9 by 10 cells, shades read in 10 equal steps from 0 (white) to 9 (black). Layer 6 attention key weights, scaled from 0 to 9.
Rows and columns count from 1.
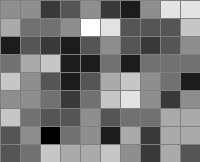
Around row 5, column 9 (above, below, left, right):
5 7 4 8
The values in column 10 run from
1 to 8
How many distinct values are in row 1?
5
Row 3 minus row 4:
3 3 5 0 -2 -1 -2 2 1 -1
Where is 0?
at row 2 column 5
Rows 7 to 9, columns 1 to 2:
2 5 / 6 4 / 6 5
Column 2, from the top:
4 5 6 3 4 4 5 4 5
